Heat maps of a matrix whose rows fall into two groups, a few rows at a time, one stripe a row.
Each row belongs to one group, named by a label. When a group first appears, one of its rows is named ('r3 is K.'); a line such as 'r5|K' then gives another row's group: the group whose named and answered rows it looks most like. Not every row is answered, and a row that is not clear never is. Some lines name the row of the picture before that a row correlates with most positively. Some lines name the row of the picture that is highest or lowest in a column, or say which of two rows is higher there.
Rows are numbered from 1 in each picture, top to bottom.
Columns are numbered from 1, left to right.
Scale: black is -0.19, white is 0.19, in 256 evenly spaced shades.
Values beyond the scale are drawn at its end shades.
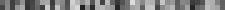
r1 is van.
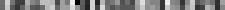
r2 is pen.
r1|pen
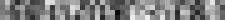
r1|pen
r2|van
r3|van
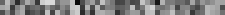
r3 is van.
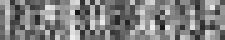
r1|van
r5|pen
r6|pen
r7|van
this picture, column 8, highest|6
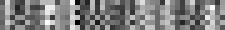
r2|pen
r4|van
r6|van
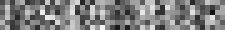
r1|van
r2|pen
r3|pen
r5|van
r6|pen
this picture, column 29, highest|3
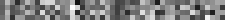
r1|pen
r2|van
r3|pen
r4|van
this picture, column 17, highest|3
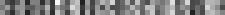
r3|van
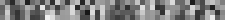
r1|van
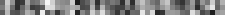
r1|pen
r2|pen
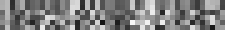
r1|van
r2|van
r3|pen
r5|van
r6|pen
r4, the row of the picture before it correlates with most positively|2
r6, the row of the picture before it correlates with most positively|3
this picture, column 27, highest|5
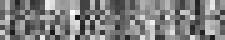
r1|pen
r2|pen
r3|van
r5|van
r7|van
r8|pen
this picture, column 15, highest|3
